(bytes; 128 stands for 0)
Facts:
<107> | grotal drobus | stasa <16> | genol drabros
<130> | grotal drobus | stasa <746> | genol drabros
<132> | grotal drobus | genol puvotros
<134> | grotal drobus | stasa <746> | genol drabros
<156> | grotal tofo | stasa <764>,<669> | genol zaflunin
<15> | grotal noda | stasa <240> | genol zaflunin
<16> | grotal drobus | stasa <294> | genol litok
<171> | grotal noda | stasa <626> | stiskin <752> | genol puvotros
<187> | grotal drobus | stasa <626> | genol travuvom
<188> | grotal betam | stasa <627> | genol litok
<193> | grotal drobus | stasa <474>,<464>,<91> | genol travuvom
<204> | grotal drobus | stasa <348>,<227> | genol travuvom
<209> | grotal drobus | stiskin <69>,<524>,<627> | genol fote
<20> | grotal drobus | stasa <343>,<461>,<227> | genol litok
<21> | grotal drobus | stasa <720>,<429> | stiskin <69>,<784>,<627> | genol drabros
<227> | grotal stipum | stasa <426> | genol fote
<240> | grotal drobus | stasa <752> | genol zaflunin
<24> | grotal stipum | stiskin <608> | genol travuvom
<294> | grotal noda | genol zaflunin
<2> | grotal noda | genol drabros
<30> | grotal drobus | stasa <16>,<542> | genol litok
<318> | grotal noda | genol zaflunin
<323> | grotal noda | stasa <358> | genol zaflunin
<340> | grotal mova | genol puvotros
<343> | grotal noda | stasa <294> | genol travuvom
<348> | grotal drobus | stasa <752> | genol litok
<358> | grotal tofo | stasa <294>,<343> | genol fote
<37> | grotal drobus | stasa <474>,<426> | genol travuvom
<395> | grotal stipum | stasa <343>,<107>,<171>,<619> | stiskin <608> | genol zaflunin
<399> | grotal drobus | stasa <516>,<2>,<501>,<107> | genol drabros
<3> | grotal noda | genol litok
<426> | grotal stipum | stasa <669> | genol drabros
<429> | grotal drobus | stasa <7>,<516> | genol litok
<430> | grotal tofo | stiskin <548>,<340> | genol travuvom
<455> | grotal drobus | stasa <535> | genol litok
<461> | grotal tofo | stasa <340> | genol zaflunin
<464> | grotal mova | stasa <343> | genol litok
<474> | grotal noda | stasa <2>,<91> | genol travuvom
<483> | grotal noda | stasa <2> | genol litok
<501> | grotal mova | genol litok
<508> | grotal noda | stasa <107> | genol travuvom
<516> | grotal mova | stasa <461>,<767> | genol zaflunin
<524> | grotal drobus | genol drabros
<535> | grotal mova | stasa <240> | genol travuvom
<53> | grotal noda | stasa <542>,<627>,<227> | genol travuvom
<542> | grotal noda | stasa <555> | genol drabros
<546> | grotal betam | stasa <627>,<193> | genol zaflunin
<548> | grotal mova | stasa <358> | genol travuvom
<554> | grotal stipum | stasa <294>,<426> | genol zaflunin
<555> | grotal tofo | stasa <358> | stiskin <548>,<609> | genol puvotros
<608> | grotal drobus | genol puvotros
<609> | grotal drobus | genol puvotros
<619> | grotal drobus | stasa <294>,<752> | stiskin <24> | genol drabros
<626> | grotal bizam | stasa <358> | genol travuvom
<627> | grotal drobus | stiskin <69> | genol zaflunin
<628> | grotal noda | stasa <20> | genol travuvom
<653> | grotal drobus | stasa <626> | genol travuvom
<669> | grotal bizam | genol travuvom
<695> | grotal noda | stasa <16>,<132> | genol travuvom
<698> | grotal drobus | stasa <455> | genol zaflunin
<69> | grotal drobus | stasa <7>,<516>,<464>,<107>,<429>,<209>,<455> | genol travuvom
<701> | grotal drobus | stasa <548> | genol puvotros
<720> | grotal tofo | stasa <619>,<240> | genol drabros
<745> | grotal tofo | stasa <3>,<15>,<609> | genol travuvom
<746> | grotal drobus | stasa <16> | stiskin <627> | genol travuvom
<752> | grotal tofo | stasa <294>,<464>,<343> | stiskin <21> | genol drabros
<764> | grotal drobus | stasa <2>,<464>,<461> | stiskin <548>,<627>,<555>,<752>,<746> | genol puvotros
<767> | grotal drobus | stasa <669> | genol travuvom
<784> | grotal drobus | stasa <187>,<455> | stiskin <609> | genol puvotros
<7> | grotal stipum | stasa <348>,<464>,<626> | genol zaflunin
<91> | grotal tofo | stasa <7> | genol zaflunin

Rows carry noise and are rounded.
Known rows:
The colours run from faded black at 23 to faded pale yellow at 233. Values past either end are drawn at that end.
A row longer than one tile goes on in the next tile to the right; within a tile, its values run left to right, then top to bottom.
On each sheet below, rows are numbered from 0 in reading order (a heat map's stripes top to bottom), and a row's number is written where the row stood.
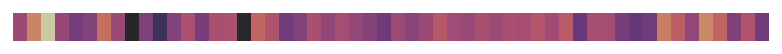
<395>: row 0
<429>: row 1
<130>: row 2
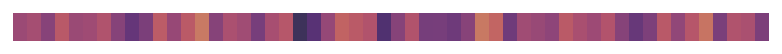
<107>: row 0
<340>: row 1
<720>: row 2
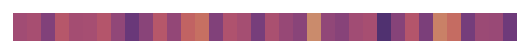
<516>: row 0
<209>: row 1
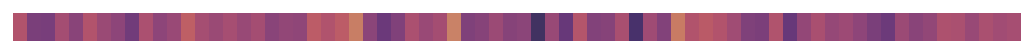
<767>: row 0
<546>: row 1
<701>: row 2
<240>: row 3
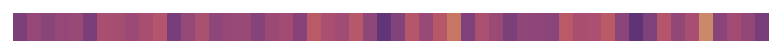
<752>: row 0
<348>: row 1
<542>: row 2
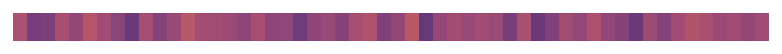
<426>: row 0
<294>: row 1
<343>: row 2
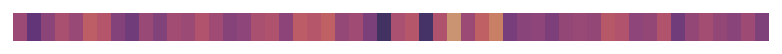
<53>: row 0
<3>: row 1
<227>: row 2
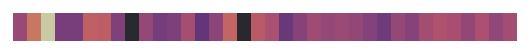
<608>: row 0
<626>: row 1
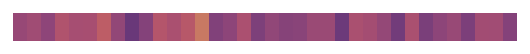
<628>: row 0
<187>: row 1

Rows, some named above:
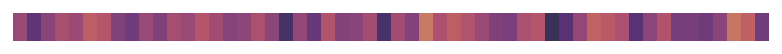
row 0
<53>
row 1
<701>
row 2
<340>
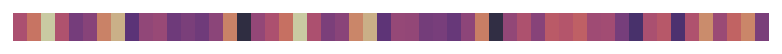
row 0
<619>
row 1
<619>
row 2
<3>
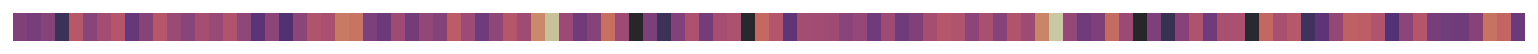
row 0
<548>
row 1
<188>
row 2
<395>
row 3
<784>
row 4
<395>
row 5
<340>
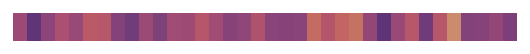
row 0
<53>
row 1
<627>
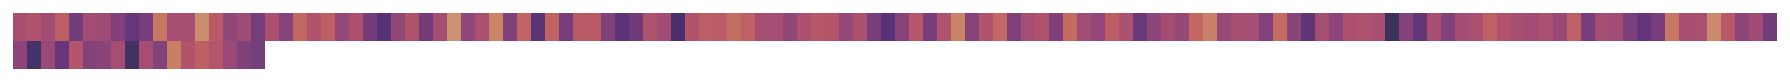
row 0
<746>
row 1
<745>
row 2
<609>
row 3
<15>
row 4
<764>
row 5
<430>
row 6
<746>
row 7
<701>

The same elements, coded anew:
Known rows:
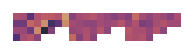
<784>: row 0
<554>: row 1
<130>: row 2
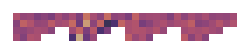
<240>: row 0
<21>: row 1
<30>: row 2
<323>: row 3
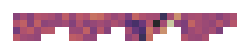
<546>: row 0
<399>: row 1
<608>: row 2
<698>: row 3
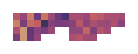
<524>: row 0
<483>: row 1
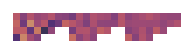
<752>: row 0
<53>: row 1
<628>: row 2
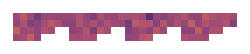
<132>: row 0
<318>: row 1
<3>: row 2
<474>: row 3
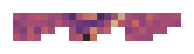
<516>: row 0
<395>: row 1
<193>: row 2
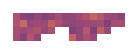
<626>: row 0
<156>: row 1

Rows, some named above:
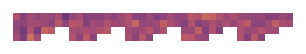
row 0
<669>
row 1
<542>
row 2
<626>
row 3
<399>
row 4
<358>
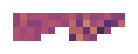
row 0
<508>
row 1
<752>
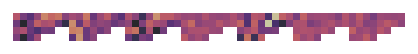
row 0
<340>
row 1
<746>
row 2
<548>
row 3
<653>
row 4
<764>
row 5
<30>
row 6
<132>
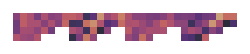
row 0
<745>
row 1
<609>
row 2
<294>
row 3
<430>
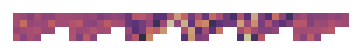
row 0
<187>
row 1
<358>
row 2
<24>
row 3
<627>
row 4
<209>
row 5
<542>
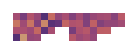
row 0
<171>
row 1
<188>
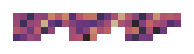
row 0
<555>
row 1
<395>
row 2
<548>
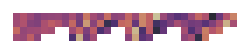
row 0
<16>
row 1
<21>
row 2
<69>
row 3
<619>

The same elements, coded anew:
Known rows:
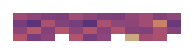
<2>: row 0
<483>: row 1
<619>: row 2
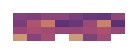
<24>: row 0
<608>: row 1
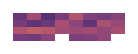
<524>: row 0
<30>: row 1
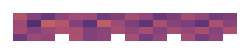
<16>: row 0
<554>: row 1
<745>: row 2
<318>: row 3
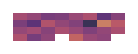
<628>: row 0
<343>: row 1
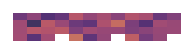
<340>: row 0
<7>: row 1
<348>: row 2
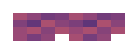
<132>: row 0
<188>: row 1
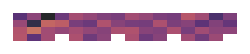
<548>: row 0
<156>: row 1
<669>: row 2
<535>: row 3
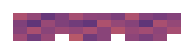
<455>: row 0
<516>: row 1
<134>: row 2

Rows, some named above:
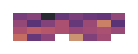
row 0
<609>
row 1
<608>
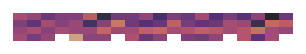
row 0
<745>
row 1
<752>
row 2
<69>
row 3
<524>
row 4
<548>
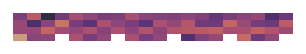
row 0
<752>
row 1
<546>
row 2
<399>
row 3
<746>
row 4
<784>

